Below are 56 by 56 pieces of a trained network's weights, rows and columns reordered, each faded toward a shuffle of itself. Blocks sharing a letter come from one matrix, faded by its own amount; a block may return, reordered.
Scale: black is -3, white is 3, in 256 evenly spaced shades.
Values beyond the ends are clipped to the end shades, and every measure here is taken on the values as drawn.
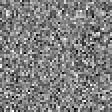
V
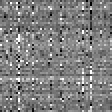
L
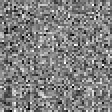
V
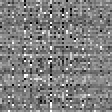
L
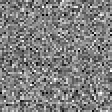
V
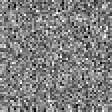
V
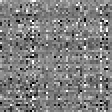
L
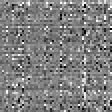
L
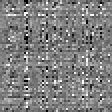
L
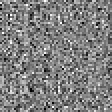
V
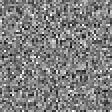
V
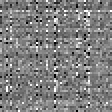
L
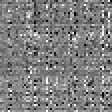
L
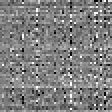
L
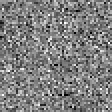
V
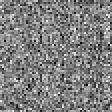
V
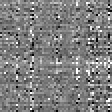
L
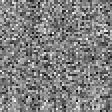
V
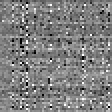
L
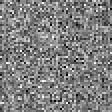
V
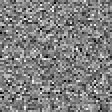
V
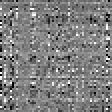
L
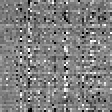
L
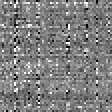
L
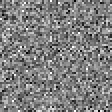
V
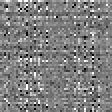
L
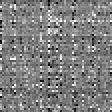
L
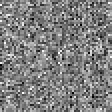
V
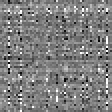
L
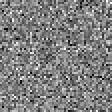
V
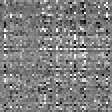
L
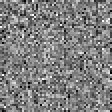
V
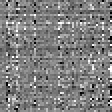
L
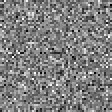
V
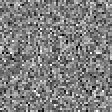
V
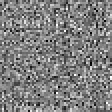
V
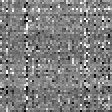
L
